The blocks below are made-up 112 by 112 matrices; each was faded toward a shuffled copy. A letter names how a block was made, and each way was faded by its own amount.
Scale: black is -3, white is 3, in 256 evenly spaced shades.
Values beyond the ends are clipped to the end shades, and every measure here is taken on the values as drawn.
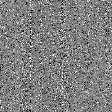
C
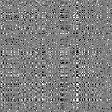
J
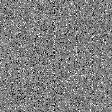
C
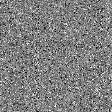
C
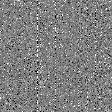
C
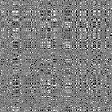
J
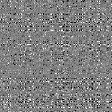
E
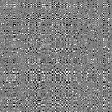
J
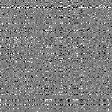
E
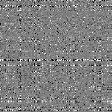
E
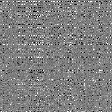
E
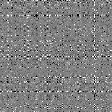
E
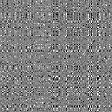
J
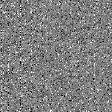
C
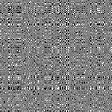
J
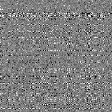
E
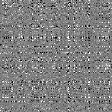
E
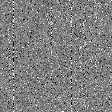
C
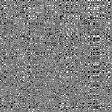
E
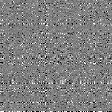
E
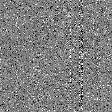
C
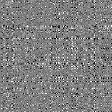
E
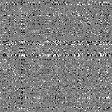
E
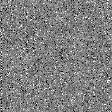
C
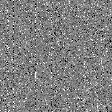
C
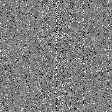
C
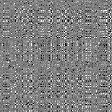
J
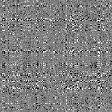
E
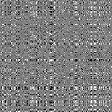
J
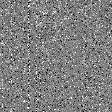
C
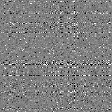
E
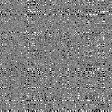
E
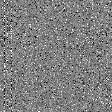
C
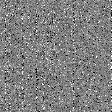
C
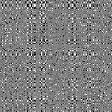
J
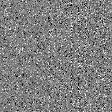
C
